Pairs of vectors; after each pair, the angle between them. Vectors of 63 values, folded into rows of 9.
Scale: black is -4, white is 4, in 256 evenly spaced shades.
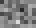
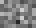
nearly opposite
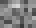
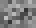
partly aligned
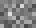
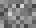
nearly parallel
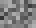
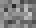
partly opposed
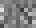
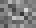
orthogonal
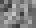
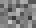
orthogonal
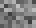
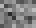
nearly parallel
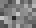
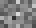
nearly parallel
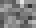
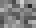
nearly parallel
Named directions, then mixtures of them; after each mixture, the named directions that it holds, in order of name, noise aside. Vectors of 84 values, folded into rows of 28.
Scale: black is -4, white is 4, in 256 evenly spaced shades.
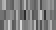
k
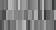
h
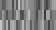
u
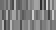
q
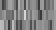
k, u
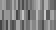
u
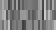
h, q, u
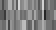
h, u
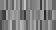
h, k, q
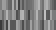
u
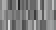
h, k, u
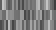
k, u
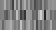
k, u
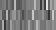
q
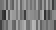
h, k, q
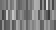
h, q, u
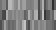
h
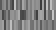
k, q, u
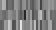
k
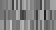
k, q, u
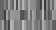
h, q, u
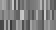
q, u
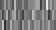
q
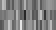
k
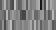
k, q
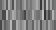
h, k, q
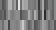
h, u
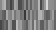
k, q, u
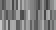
u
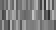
h, q
